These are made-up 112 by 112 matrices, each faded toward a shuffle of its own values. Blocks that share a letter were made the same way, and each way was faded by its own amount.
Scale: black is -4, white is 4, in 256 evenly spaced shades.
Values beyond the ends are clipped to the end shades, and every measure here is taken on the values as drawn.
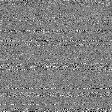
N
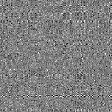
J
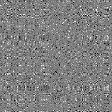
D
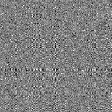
J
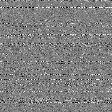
N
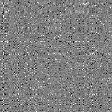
D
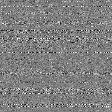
N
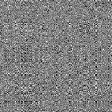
J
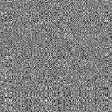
J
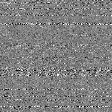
N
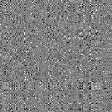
D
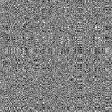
J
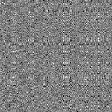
J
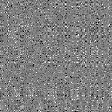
D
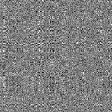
J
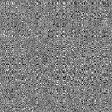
J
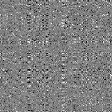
D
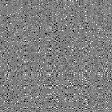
D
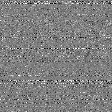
N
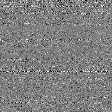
N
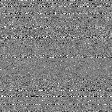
N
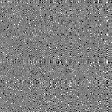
D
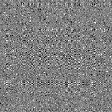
J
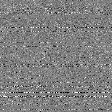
N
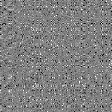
D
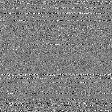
N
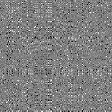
D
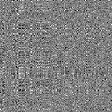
J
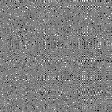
D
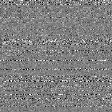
N
